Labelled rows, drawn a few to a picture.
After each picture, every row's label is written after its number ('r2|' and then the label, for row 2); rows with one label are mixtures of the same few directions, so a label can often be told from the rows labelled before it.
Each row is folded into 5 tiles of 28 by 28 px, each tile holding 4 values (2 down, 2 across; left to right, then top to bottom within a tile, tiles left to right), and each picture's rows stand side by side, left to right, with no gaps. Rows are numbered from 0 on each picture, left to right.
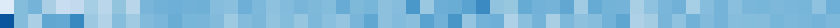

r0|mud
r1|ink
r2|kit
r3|ink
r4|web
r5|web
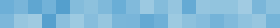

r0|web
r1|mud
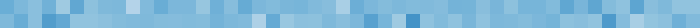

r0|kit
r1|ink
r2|ink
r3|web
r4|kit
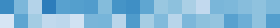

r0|mud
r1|ink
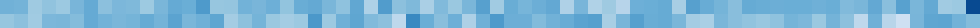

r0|ink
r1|ink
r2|ink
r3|kit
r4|web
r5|mud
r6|kit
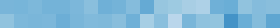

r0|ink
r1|ink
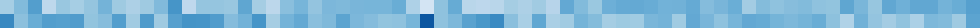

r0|mud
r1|mud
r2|kit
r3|mud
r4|mud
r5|mud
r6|mud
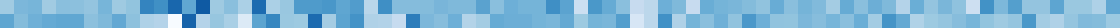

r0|mud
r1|web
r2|ink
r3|kit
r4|web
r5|kit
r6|kit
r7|kit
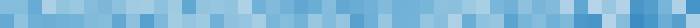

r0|mud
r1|mud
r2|web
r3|ink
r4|web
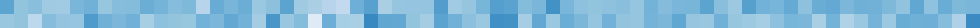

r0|ink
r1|ink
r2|ink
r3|web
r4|ink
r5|mud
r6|ink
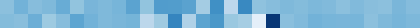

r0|kit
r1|ink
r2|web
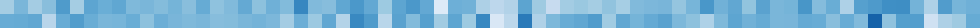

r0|kit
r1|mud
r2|web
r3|web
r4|web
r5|mud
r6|ink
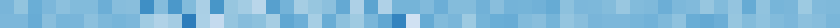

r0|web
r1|kit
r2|ink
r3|kit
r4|ink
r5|mud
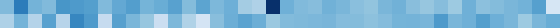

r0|web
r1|kit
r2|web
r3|kit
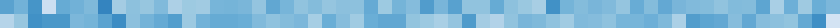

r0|mud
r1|web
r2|ink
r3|kit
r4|ink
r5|ink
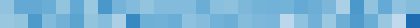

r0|ink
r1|kit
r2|ink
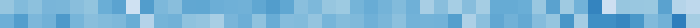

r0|kit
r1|mud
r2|ink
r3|web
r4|mud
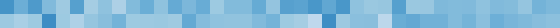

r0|kit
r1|web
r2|web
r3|mud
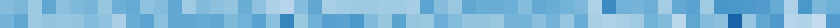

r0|mud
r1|mud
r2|mud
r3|mud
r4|mud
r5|ink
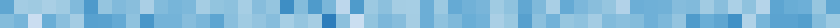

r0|ink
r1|mud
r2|kit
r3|web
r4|ink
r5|web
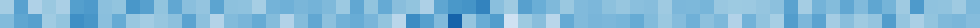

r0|web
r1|kit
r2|ink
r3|ink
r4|mud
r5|ink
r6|kit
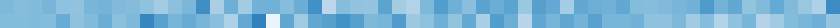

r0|web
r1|ink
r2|mud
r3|web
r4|ink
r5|kit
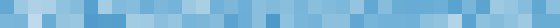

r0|ink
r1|ink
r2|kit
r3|web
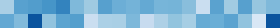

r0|ink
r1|ink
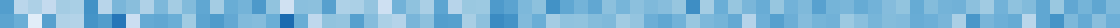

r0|ink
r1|kit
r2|mud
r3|web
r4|kit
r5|kit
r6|ink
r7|kit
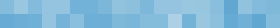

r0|web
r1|ink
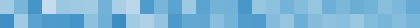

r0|mud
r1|mud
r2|mud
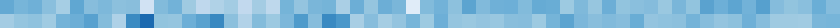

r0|ink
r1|mud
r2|kit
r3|mud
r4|mud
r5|web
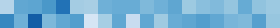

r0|ink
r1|mud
